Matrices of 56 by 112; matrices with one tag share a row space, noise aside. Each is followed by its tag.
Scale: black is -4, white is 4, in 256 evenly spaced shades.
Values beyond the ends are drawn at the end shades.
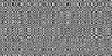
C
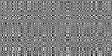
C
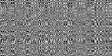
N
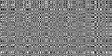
N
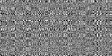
N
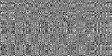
N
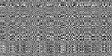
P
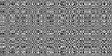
P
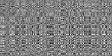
P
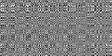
N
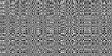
P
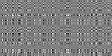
C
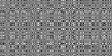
P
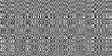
N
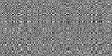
C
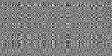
C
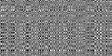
N
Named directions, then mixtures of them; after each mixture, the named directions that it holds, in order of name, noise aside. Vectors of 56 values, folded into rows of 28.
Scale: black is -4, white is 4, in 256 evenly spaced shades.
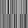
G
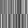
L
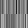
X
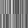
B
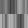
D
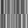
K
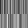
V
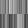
D, G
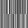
G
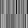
X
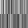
V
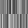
B, D, L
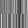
L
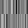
B, X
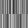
B, D, L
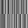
G, K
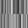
B, K, V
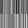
K, V, X
